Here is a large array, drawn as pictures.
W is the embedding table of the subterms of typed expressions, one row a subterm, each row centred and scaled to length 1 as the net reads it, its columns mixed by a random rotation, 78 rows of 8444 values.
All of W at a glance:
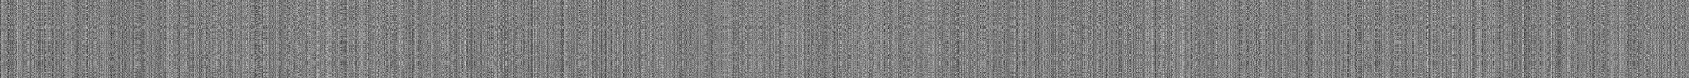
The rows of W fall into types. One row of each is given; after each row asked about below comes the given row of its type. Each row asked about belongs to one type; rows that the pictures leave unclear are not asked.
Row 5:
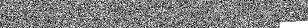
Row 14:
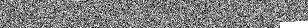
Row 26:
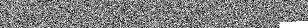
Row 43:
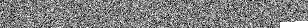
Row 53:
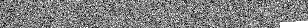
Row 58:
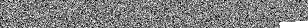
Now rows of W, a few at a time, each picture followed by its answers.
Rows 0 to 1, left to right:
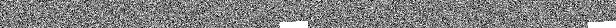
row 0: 26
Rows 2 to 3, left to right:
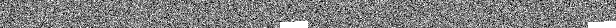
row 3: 53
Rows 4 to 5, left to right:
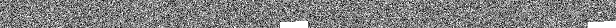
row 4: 43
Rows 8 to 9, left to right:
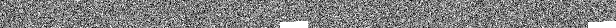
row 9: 43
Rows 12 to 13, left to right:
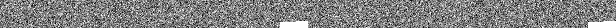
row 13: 43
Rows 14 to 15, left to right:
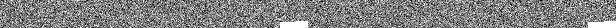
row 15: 53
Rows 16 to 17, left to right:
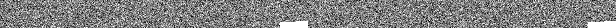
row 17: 26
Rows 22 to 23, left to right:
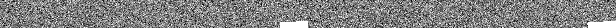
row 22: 53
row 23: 58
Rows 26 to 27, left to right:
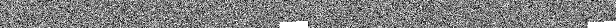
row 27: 5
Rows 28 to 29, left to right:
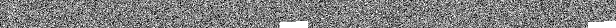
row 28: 58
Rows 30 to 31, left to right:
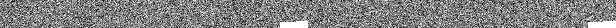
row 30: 53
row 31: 14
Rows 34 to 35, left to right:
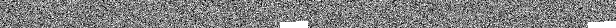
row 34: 53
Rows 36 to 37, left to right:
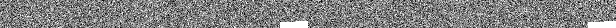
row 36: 43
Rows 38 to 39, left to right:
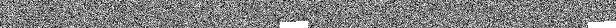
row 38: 5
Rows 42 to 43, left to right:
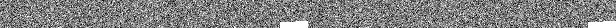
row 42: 43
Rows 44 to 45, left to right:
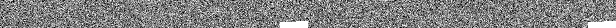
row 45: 14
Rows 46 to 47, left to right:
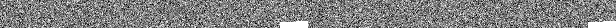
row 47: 43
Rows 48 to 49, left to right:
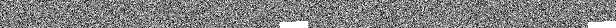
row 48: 26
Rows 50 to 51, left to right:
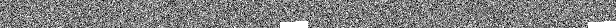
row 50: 43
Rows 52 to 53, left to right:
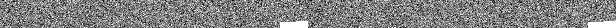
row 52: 53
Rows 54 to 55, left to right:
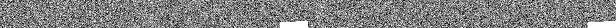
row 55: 58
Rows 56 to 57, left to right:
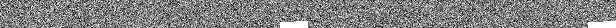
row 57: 58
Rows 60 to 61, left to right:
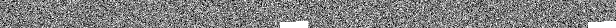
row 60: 53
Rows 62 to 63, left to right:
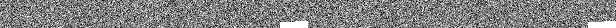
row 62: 43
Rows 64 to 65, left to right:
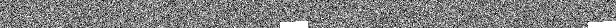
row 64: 43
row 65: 58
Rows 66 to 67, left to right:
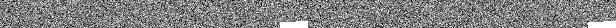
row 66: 53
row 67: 58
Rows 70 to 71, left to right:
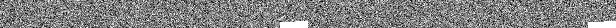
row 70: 14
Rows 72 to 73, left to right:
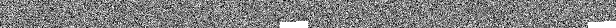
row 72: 5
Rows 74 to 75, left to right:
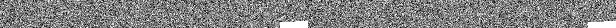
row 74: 14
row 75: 53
